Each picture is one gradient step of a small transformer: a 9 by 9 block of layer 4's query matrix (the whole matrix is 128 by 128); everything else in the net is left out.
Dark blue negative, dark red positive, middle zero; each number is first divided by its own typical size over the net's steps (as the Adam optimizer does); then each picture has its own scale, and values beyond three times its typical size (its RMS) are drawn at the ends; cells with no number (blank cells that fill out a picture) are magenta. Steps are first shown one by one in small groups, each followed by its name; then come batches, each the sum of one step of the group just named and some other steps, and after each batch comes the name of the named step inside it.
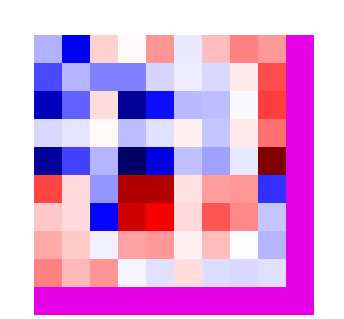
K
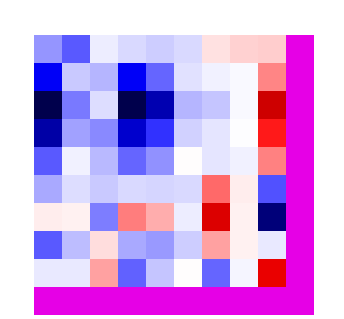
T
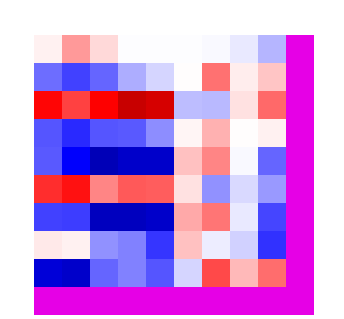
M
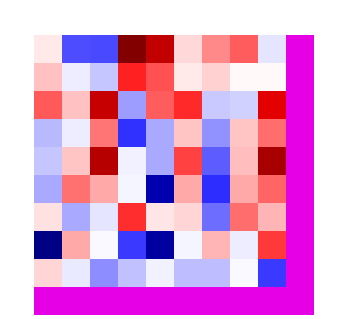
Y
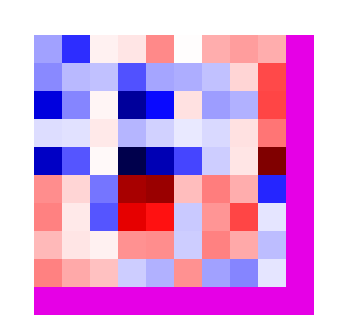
K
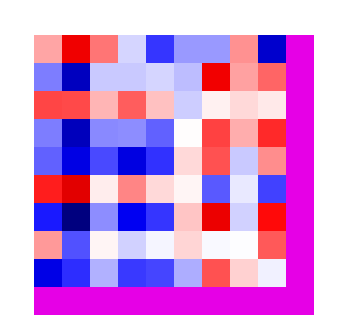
M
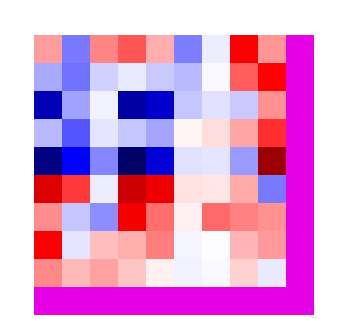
K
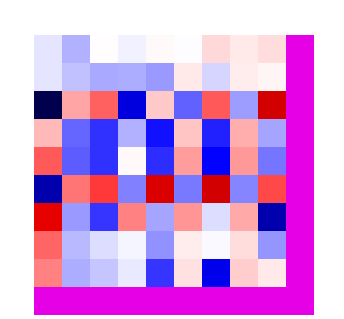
T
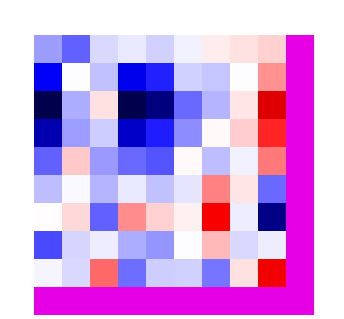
T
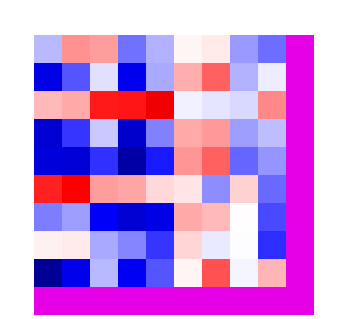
M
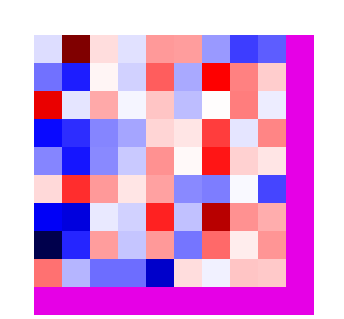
M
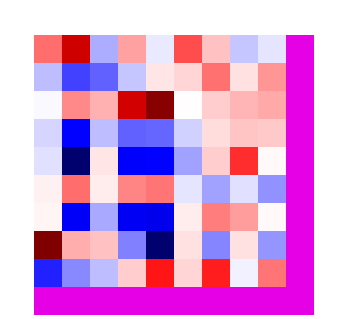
M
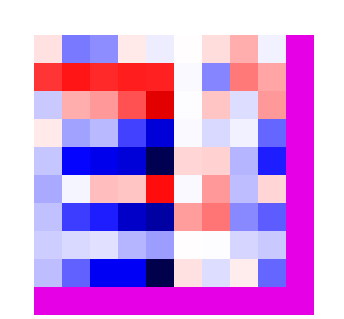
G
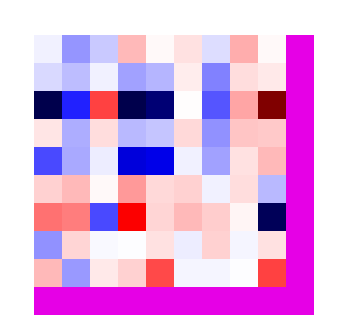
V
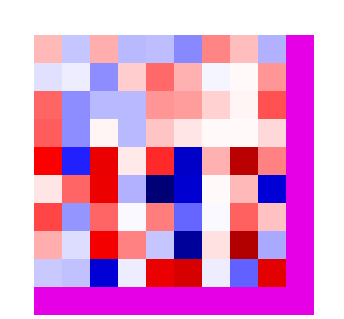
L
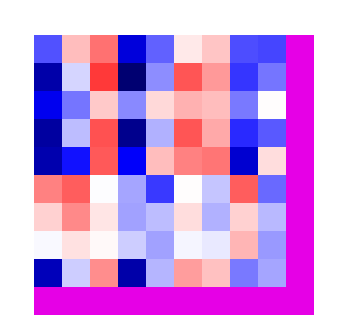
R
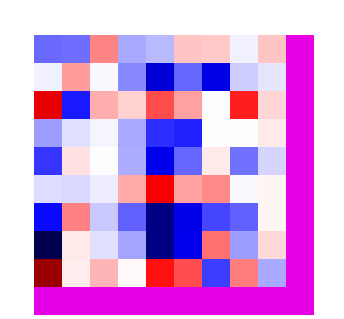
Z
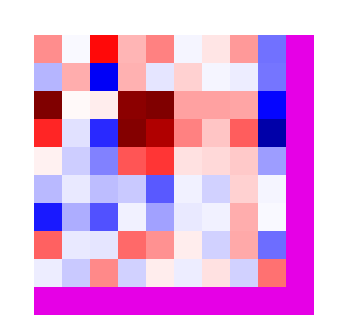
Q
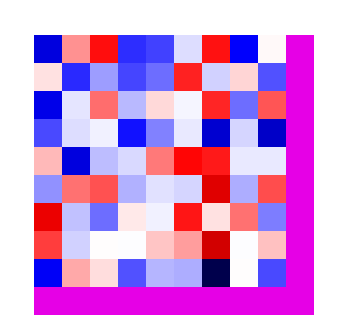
R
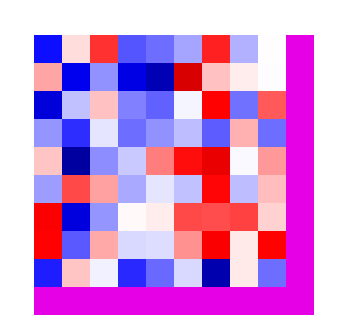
R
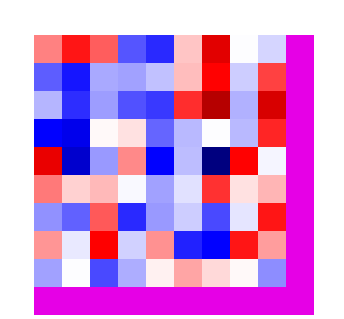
L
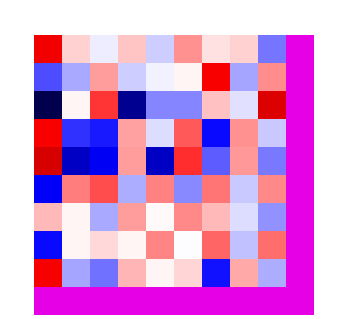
V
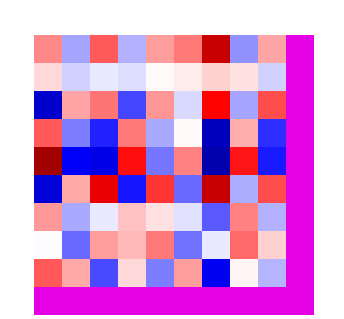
L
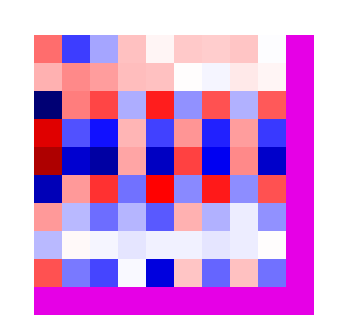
G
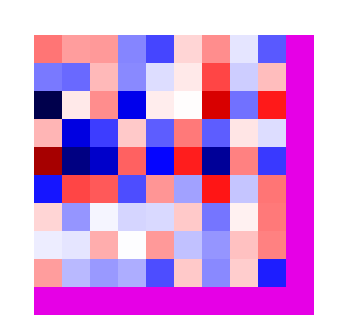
R
